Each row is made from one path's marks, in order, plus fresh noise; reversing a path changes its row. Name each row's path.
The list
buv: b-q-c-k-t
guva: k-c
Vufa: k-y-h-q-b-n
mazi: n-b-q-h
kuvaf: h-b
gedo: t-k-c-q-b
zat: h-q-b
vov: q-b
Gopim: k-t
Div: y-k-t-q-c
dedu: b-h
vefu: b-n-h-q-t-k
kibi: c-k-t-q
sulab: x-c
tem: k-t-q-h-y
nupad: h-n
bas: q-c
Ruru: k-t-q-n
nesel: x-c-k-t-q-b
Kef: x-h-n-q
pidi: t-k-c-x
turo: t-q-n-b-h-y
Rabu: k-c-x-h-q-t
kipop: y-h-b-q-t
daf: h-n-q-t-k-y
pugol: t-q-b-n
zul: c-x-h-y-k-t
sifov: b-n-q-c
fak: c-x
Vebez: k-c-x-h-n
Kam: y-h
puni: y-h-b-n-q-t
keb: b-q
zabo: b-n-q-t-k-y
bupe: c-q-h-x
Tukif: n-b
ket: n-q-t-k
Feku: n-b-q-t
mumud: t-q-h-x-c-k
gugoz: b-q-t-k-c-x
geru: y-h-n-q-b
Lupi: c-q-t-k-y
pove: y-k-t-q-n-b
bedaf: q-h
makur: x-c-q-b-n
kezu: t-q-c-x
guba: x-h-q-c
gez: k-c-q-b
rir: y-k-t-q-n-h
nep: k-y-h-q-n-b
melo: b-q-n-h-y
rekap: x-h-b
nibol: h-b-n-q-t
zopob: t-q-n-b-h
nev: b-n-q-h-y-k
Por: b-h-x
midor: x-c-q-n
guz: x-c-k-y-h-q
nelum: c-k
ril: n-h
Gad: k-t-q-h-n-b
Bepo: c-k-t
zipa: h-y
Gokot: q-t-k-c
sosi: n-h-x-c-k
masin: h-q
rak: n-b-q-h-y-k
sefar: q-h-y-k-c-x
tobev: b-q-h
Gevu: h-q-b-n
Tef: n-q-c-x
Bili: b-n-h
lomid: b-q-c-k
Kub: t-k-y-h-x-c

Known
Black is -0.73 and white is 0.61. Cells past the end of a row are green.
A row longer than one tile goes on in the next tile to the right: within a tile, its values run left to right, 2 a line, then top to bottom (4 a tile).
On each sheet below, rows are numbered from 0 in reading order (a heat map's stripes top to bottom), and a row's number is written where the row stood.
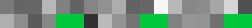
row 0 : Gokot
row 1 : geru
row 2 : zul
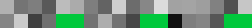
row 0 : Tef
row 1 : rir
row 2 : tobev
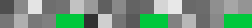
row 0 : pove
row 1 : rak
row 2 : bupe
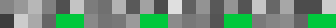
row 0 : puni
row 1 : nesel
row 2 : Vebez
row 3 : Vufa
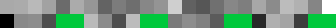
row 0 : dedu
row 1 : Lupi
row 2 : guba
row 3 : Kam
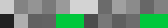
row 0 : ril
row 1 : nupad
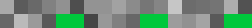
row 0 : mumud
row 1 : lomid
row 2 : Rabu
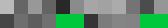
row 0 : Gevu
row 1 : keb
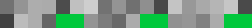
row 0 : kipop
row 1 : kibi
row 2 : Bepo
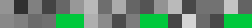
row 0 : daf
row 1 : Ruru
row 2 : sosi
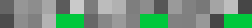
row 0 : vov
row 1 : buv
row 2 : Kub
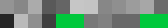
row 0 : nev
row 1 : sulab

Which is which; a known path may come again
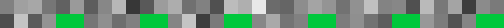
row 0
Feku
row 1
zabo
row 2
Tef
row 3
bupe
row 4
gugoz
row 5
midor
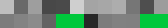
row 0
Vufa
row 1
keb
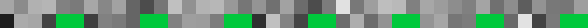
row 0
Por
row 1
nibol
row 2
Gopim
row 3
vefu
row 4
nelum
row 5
kezu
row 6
ket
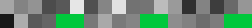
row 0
mazi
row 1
pove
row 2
daf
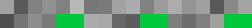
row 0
zipa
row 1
Div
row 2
gez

